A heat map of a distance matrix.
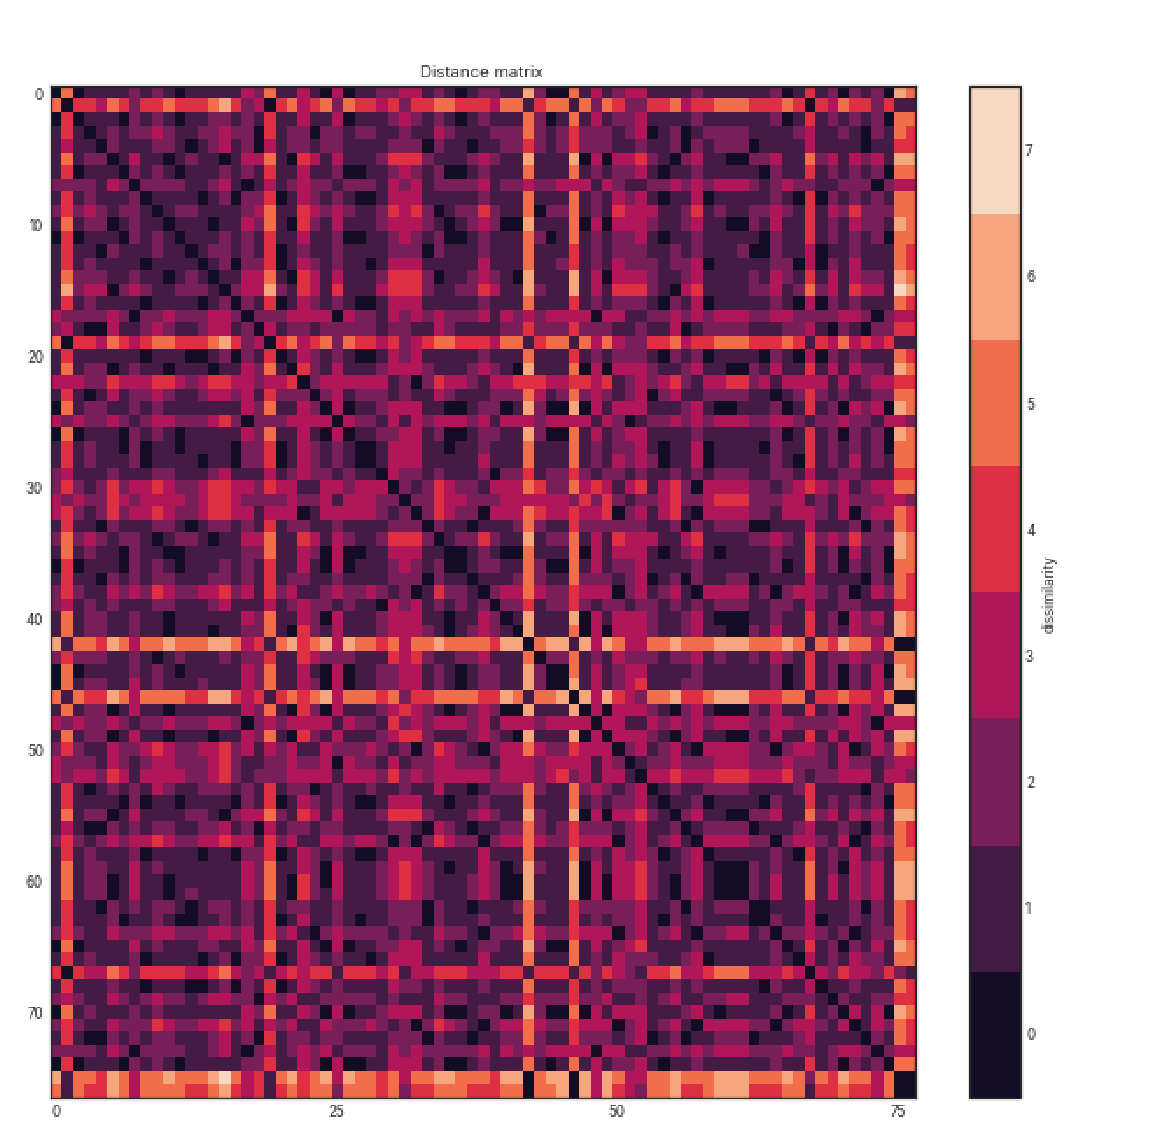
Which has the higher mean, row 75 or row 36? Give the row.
75
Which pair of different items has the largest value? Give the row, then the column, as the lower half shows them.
75, 15
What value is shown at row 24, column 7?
2
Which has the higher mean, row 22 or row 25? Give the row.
22
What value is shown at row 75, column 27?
5
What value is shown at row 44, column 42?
6
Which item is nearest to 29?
39
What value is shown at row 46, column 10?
5
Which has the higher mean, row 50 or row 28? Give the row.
50
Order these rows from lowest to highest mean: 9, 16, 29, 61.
16, 29, 61, 9
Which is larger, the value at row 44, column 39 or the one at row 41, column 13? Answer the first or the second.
the first
